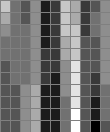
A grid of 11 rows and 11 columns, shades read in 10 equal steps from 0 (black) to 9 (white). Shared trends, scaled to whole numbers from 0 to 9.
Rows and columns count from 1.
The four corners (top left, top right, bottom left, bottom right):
7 5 3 3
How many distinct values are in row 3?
5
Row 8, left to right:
3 3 5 6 1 1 5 8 3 2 4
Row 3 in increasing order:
1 2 2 4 4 4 5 5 5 7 7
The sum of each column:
44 40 46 59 14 17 60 83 30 26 50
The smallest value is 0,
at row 11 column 10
